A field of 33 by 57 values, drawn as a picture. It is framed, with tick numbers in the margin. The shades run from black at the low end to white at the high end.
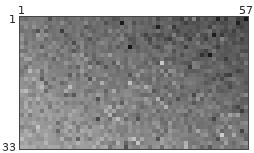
The top right is the ninth with the lowest average. No regular stripes run through it. The texture is fine-grained noise. The ninth with the highest average is the bottom left. On average the colour sits 50% of the way up the scale. There is an overall slope up to the bottom left. No single row or column stands out from its neighbours. Neither half mirrors the other.
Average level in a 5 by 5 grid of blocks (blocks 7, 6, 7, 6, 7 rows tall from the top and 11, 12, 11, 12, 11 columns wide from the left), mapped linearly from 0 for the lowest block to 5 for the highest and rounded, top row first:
3 2 1 1 0 / 3 3 2 1 1 / 4 3 3 2 1 / 5 4 3 3 2 / 5 5 4 3 3
